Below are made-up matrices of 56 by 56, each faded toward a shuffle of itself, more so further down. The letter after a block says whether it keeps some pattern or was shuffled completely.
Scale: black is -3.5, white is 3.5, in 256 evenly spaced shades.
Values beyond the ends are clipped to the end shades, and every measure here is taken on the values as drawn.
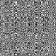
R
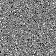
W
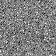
W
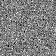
W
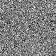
W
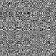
R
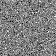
W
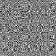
R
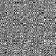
R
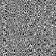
R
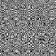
R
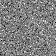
W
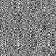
R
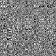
R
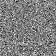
W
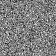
W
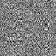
R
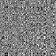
R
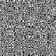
R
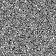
W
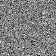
W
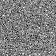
W
